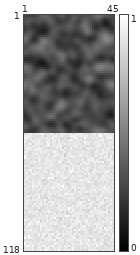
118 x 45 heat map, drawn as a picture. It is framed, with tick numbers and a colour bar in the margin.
It is made of 2 by 1 panels. Panel 1,1: low, blotchy. Panel 2,1: very high, fine-grained, faint in contrast.
